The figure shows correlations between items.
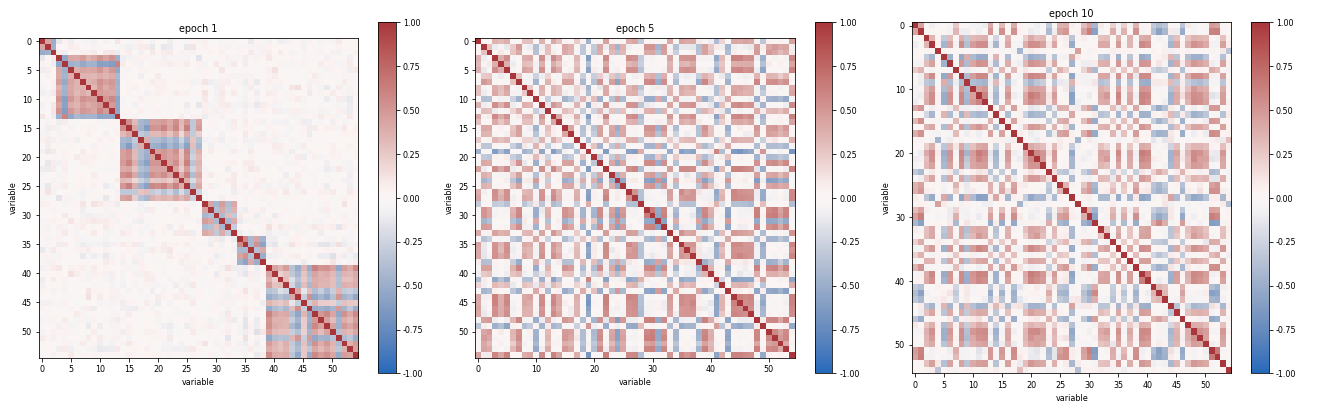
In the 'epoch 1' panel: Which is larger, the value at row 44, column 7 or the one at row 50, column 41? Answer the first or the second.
the second
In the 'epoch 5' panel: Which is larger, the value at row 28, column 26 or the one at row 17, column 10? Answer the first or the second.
the second
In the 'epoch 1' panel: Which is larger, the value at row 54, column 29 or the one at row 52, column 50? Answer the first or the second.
the second
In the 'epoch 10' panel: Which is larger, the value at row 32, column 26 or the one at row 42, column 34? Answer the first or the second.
the first
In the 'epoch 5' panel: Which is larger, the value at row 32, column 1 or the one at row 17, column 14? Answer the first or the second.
the first
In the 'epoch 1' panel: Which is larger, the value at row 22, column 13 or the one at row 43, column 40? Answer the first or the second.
the first
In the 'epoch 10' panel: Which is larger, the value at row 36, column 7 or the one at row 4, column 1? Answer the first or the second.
the first
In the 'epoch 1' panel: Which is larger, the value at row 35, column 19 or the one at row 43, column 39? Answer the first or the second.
the first
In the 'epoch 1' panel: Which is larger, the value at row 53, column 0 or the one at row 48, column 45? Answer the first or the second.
the second
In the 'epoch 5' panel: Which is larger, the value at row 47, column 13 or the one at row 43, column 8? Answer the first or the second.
the first
